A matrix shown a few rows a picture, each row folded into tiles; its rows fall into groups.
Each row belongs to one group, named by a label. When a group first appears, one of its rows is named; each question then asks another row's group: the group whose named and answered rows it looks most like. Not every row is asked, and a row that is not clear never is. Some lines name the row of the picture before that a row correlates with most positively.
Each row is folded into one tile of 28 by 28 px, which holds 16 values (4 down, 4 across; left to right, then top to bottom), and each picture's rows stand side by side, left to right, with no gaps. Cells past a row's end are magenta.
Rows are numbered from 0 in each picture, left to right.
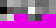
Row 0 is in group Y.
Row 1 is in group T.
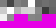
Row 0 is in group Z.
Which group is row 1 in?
T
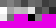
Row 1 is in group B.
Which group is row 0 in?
Z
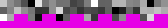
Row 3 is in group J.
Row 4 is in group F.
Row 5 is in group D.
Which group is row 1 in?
J
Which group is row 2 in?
B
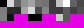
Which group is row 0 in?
J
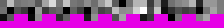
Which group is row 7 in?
Y
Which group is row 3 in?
F
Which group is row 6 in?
F
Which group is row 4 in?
D
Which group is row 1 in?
F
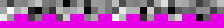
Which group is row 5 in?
F
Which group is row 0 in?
Z
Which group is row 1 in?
F
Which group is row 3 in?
Y
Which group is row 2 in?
D
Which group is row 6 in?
Y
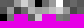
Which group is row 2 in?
T
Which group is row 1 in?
D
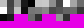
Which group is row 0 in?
B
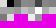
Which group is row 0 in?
D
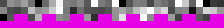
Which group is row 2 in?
T
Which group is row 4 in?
D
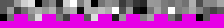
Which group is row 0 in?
F
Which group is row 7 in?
F
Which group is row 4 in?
B
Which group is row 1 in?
D
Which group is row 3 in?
D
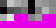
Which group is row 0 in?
Y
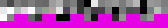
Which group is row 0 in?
Z
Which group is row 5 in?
Y
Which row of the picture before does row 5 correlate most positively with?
1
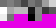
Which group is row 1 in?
F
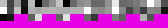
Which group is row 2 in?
D
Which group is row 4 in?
T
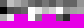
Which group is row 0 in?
Y
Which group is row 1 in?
Z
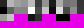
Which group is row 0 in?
Y
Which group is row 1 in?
B
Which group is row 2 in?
B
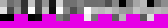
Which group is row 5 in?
D
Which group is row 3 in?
Z
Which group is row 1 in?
B
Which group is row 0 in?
B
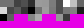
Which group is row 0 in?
B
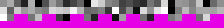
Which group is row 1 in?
D
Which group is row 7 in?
D
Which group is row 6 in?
Y
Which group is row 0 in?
Z
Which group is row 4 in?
B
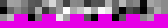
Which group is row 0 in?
Y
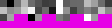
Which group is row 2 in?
T
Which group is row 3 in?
Z
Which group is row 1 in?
B
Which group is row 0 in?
D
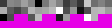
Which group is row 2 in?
B
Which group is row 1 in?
D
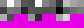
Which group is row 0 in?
J
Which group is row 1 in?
J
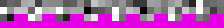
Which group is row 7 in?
T
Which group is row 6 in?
Z
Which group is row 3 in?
Y
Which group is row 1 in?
Z
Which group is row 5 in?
Y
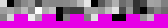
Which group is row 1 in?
Z
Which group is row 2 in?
F
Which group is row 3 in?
D
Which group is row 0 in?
D
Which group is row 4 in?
B
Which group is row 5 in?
Y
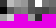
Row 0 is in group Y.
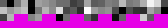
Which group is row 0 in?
D
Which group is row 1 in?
Y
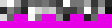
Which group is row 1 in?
Z
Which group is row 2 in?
J
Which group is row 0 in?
J
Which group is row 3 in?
B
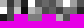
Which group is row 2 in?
J
